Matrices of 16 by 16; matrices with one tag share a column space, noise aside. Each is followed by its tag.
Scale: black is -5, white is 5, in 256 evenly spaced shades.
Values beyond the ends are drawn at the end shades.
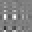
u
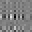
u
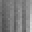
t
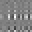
u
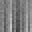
t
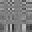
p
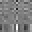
p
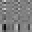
p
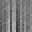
t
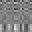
p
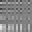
p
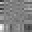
p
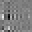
u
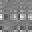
u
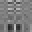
p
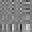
p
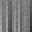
t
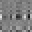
u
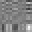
p
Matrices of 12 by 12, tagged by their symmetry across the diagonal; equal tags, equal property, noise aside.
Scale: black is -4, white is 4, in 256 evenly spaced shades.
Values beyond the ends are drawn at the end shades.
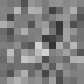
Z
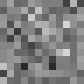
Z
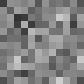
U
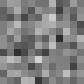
Z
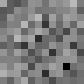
U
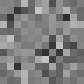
U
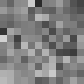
Z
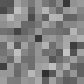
U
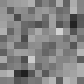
U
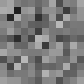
U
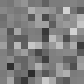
Z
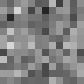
Z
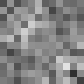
U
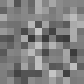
Z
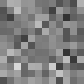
Z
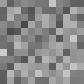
U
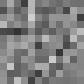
Z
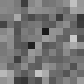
U
